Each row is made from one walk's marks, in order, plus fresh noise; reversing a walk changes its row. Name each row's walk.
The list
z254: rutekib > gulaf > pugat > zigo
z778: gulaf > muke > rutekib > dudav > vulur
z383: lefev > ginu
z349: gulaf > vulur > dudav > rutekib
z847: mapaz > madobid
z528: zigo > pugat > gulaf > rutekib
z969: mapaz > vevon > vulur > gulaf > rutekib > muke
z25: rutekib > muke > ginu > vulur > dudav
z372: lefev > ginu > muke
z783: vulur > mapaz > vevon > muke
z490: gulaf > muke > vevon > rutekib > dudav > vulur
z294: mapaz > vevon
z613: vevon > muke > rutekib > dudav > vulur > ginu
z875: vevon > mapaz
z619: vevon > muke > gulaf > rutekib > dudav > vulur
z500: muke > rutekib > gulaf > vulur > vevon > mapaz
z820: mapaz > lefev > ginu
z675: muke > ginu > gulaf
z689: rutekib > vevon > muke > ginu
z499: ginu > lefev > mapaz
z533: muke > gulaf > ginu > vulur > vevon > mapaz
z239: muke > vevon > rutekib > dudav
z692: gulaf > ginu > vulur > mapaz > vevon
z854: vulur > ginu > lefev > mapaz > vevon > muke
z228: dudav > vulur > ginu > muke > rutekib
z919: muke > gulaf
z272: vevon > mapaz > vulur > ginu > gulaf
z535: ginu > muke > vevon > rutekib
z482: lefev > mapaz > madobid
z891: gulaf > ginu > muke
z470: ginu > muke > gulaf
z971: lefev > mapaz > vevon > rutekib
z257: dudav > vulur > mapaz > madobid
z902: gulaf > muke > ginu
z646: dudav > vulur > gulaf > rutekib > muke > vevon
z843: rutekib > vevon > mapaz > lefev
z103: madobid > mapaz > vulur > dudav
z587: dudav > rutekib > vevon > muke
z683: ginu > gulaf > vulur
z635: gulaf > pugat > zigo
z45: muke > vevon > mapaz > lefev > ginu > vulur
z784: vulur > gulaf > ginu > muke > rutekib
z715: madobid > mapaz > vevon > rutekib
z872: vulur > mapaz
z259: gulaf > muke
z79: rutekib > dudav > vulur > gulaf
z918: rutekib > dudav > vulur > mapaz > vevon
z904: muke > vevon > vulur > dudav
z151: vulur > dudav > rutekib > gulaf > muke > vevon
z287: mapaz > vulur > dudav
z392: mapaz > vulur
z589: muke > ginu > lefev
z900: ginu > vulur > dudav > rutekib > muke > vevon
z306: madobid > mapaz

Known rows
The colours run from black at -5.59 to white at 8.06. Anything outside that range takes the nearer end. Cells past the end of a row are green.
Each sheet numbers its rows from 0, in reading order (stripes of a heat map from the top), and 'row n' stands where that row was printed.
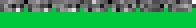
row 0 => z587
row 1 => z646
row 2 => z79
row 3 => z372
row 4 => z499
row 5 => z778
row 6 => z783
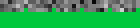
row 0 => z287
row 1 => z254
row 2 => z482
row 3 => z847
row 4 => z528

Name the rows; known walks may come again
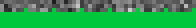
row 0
z470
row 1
z689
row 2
z294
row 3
z619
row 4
z257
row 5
z535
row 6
z239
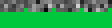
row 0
z613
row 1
z306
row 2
z875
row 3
z499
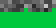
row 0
z490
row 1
z675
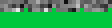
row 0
z79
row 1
z646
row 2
z847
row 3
z254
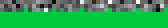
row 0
z692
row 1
z587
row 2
z784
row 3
z872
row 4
z783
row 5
z715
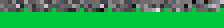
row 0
z500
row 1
z589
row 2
z45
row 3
z919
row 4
z778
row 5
z918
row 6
z482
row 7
z392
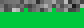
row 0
z900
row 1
z287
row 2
z635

